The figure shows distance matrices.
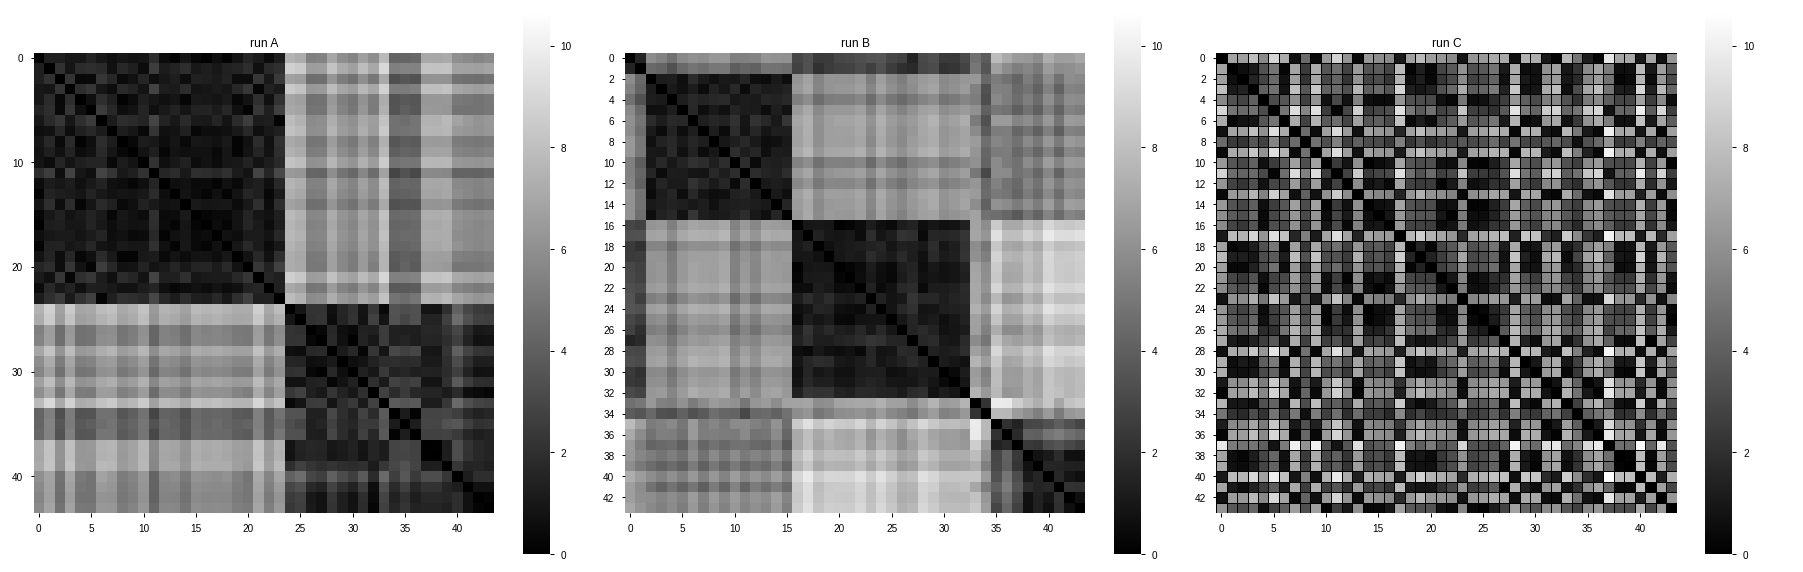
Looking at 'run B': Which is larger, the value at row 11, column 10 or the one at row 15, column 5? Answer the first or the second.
the first
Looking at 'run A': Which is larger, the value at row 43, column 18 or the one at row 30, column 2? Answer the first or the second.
the first
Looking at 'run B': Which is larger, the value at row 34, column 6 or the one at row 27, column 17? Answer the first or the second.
the first
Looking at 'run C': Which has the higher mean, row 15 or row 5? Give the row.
5
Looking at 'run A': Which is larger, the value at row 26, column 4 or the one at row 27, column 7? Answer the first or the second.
the second
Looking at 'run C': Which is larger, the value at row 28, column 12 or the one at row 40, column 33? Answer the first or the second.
the second
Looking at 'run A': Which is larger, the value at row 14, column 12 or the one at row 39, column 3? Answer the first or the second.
the second
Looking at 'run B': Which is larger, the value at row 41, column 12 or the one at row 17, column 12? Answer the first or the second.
the second
